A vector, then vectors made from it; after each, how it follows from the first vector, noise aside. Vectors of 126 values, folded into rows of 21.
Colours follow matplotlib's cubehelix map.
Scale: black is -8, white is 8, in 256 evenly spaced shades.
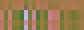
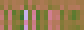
copied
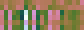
scaled up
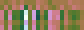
scaled up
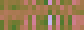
wrapped around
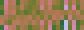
wrapped around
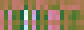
scaled up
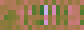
wrapped around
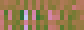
copied
